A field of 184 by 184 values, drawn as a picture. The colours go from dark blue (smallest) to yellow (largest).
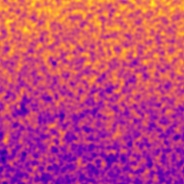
Values rise toward the top. The values follow a bell shape. No regular stripes run through it. The field is mottled with small blotches. No row or column stands out.
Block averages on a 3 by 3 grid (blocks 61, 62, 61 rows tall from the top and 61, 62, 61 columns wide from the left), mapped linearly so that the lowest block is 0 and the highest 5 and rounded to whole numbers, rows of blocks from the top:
5 5 5 | 2 2 2 | 0 0 0
